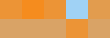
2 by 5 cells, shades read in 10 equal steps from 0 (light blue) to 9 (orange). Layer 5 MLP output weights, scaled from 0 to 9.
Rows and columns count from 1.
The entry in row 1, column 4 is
0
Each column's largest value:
8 9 8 8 7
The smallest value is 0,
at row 1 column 4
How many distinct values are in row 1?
4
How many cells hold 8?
3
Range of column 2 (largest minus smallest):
3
